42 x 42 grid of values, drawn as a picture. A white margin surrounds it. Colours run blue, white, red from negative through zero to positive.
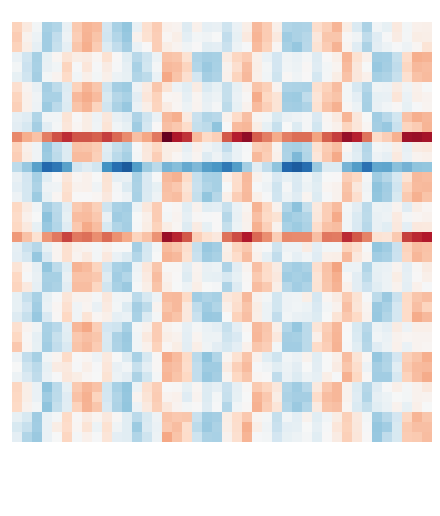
Average level on the scale: 50%. Slope: none. Odd lines: rows 12, 15 and 22. Stripes: upright, repeating 5 times.
